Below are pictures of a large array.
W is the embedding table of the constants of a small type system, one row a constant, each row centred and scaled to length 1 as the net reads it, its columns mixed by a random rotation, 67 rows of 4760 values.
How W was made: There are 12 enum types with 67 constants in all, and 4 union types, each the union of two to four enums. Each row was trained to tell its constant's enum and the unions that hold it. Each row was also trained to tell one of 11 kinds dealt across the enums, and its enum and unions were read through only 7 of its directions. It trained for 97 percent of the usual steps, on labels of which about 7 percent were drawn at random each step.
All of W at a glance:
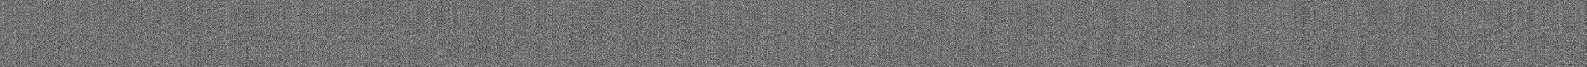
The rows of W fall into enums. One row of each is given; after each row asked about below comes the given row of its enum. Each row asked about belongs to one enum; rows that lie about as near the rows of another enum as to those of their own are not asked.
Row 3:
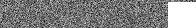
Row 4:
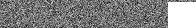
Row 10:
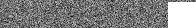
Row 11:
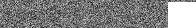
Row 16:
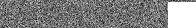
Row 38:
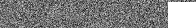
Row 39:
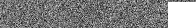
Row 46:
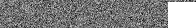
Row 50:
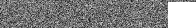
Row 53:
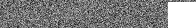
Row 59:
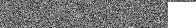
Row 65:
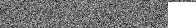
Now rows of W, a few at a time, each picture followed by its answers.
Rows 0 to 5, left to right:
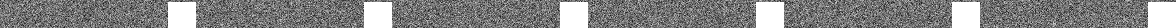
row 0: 39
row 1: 11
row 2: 65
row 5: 10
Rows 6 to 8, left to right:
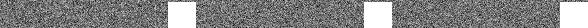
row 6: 38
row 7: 50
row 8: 65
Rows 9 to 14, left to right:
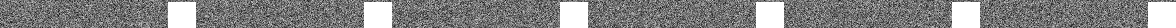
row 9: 50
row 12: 4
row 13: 65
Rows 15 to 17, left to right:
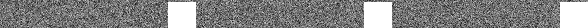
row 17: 4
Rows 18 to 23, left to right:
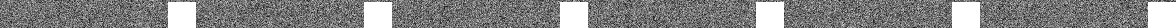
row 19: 10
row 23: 16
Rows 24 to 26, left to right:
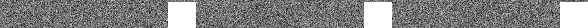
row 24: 46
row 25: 50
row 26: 39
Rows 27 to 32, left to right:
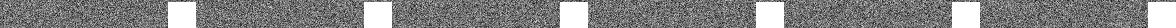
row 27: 39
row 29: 16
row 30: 3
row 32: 50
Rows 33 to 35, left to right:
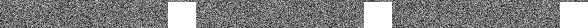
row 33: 50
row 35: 65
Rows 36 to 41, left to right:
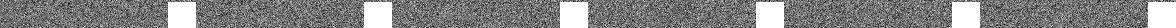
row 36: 3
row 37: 3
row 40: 65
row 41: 65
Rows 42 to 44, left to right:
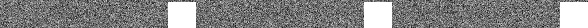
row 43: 10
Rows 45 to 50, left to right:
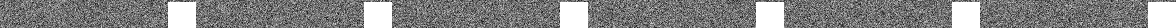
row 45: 39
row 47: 46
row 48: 11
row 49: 3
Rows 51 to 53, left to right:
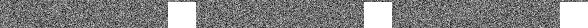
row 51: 38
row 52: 11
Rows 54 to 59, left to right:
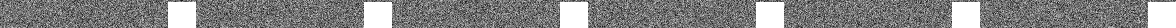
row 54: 39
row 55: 11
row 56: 39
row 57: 11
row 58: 46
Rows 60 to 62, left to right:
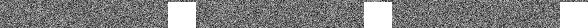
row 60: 3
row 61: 50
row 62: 3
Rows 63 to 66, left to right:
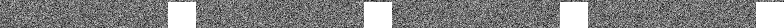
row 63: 4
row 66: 46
